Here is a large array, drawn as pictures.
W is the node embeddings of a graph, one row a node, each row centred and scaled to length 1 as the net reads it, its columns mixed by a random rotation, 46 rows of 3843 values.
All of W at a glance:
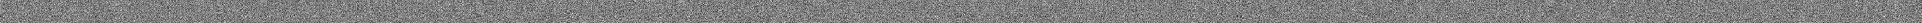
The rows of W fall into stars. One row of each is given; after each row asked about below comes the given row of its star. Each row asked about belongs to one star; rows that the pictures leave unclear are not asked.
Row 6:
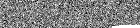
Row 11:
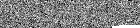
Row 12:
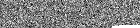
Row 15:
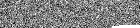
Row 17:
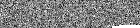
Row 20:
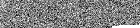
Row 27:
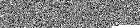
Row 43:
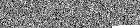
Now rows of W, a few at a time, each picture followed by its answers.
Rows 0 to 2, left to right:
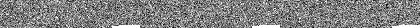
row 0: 27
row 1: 11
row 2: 11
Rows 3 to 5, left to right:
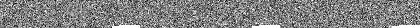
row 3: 17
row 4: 27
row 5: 6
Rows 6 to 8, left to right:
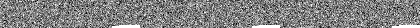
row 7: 43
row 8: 27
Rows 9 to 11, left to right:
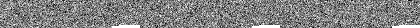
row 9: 27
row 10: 15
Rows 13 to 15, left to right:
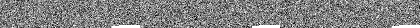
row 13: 15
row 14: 20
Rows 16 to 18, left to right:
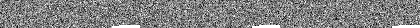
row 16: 15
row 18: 43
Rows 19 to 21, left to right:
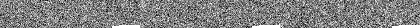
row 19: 11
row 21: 20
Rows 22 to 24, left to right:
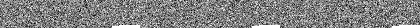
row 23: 12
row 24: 15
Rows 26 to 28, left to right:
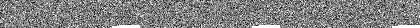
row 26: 15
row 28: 43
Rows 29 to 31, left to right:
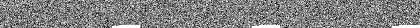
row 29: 20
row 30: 12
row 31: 20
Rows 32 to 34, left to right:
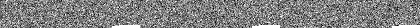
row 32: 12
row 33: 12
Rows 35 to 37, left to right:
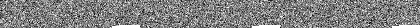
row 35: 12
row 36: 11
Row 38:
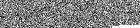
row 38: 20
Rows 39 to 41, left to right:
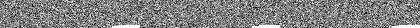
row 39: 12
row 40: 27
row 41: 6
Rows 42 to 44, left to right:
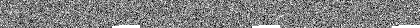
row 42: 11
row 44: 27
